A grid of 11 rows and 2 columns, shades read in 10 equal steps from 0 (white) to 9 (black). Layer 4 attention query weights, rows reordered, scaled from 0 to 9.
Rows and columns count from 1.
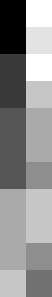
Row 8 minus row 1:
-6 2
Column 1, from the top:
9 9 7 7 6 6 6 3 3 3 2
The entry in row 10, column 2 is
4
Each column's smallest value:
2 0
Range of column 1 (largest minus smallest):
7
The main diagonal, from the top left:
9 1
